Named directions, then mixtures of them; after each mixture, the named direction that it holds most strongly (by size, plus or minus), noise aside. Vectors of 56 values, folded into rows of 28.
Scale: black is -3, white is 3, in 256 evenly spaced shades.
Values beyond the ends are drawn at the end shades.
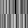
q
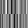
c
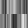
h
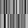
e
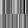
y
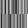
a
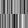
c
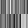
h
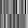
e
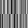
c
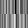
q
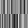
c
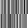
a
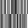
a
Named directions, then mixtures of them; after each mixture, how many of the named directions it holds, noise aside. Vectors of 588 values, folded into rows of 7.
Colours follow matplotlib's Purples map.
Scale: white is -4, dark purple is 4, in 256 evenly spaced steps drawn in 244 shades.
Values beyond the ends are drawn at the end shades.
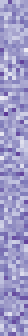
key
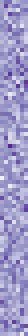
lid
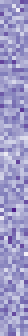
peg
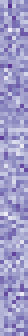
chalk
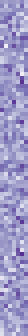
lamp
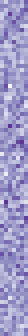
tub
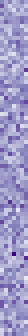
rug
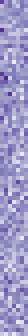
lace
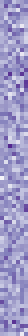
one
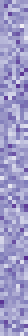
two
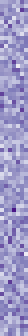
two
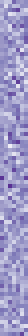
one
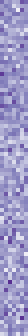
two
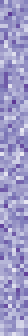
three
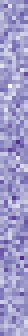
three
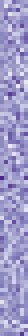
one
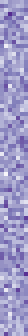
two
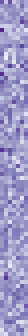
three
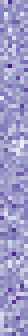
three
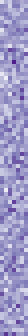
one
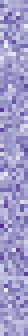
three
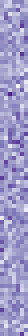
two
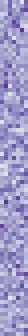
two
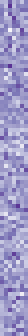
one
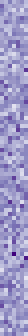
one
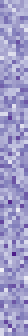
one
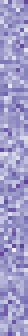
three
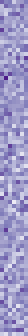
two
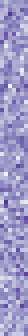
two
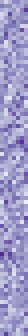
one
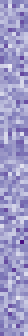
two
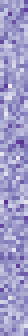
one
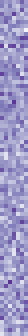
three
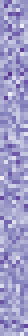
one
